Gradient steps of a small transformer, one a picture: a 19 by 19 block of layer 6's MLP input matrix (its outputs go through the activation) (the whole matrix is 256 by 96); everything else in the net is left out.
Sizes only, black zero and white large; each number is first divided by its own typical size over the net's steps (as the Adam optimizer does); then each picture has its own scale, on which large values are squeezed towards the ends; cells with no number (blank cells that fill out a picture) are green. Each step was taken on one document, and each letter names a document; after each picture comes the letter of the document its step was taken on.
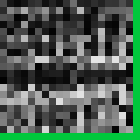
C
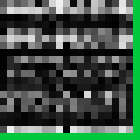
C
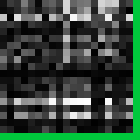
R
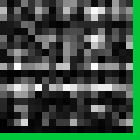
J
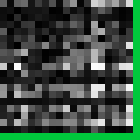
J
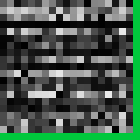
C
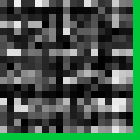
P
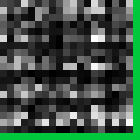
J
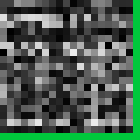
P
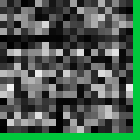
P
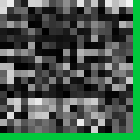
P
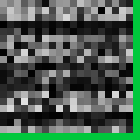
C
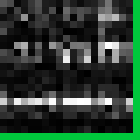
R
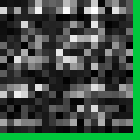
J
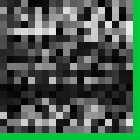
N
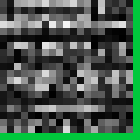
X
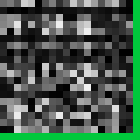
X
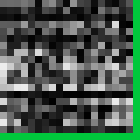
P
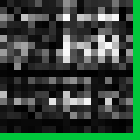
R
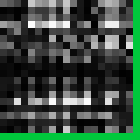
R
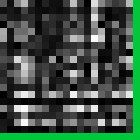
J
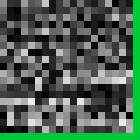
P
